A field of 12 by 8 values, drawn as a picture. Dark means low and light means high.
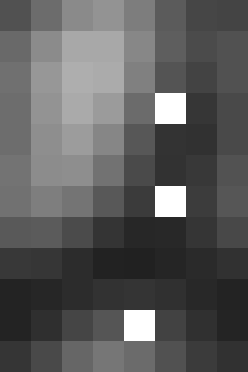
Calmest part: bottom right. Roughest part: bottom middle. Lone odd cells: 3, each higher than its neighbours. Odd rows or columns: none.
